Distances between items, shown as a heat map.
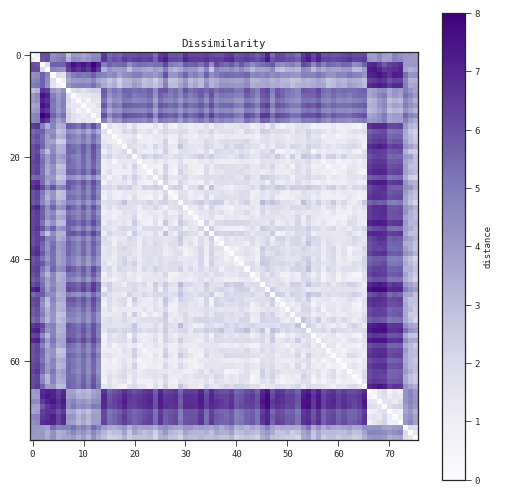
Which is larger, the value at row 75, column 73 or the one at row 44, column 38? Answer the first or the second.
the first
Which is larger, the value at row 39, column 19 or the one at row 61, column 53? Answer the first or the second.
the first
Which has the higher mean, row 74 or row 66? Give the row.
66
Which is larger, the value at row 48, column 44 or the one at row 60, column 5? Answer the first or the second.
the second
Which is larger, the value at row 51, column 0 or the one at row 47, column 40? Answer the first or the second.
the first
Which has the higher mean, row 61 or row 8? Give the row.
8
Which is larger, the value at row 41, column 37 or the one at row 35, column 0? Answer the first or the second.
the second
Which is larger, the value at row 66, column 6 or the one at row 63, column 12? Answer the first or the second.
the first
